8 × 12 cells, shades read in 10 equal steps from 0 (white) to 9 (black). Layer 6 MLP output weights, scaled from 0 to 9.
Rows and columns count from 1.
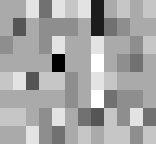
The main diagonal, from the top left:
3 6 3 3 2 4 5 3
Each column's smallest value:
2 1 1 2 1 2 1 0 2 2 1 2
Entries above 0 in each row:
12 12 12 11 12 11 12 12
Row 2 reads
3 6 3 4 4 4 3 8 5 4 3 3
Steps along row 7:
same up up down up up up down up down up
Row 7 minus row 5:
0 1 -3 2 -1 -1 2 5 0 1 -2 2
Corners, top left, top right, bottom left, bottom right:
3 2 3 2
